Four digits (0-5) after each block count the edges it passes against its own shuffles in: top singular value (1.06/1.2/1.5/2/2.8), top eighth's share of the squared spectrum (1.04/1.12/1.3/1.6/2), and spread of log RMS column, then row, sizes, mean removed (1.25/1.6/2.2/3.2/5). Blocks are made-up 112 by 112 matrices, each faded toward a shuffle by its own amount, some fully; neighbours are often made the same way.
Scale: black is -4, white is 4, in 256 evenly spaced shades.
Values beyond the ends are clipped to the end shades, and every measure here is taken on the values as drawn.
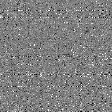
2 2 2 3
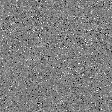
1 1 1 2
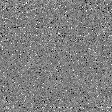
1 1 1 2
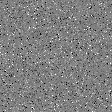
0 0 0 0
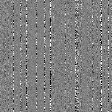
3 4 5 0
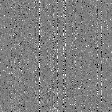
3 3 3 0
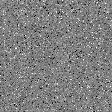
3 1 0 0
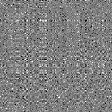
5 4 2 3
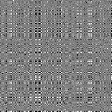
5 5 4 4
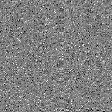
4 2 1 1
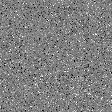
2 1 0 0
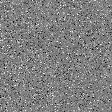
0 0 0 0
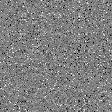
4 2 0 1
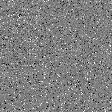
3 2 0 1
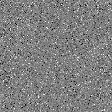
3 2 0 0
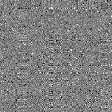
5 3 2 2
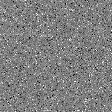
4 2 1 1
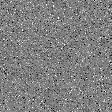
2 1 0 0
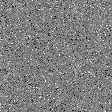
2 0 0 0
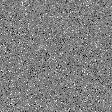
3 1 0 0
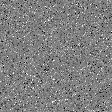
0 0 0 0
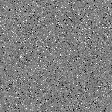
3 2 0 0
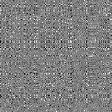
5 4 3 3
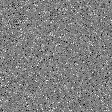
0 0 0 0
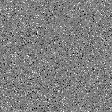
3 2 1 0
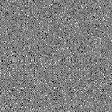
4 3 2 2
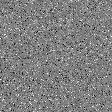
2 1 0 0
